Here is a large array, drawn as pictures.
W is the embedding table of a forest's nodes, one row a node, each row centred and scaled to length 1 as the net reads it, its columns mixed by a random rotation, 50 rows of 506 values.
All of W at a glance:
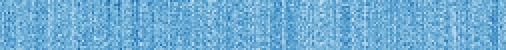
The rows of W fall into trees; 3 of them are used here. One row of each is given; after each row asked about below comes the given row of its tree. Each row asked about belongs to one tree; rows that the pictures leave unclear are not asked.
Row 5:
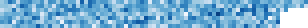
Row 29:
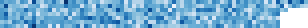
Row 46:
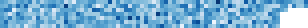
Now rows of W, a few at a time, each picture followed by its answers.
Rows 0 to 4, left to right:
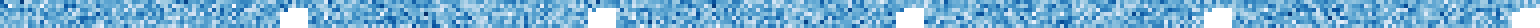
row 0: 29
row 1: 29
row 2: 29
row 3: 5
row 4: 5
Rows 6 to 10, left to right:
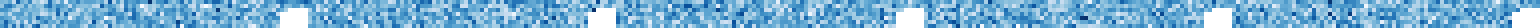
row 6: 46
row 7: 29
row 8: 5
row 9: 29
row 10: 29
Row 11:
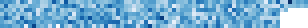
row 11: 29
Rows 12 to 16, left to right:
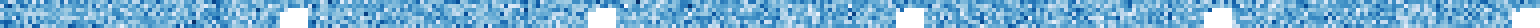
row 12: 46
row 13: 46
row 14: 29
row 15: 29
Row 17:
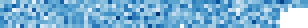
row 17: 46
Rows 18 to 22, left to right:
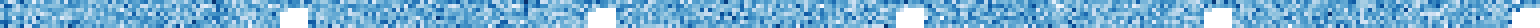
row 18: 46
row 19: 46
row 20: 46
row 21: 29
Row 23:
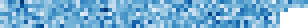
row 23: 5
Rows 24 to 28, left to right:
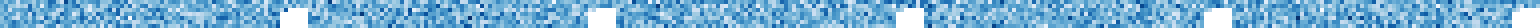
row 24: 29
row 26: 46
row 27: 46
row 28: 46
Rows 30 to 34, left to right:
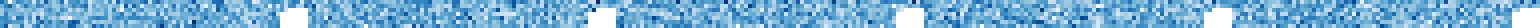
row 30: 46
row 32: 46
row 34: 29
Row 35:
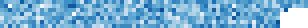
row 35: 29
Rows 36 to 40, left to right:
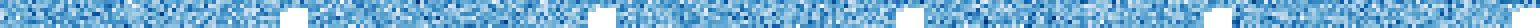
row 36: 29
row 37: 46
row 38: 46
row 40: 46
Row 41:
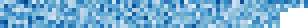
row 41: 46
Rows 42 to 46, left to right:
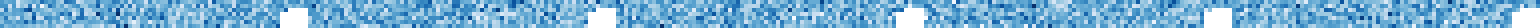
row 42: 29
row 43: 29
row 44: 29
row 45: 29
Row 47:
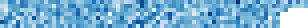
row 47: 5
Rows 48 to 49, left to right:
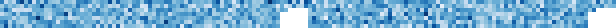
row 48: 46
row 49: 29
